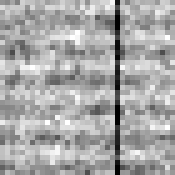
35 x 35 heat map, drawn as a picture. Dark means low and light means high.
Stripes running across repeat 6 times from top to bottom. The values are skewed, with a long tail toward low values. Column 24 differs from the columns beside it. The halves do not mirror each other.
